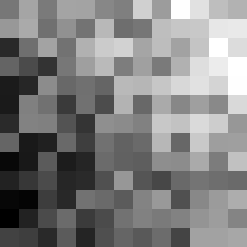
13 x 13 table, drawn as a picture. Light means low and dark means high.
Ninth with the highest average: bottom left. Stripes: none. Slope: up to the bottom left. Ninth with the lowest average: top right.
